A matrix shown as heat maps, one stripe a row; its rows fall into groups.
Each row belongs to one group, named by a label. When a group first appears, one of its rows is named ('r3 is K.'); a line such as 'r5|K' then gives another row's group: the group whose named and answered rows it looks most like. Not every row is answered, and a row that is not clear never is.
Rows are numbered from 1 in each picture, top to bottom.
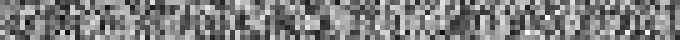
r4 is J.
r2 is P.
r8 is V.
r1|V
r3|P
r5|J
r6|J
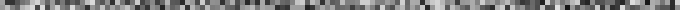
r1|J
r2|P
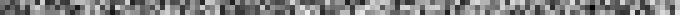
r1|P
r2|J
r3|J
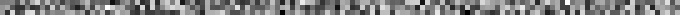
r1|J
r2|V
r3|P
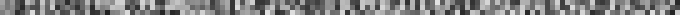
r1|V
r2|V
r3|P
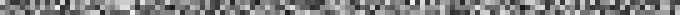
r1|V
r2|P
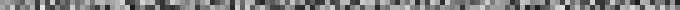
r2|P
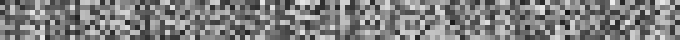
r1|J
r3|P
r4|J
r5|V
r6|P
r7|J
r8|P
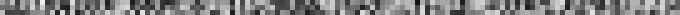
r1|P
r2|P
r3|V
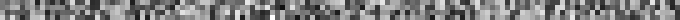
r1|P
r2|P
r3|V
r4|V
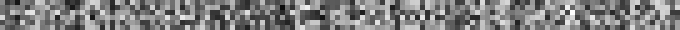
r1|J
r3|P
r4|V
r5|J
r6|J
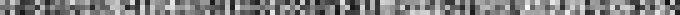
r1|V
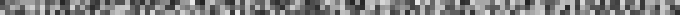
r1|P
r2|P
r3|V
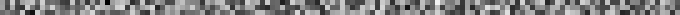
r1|P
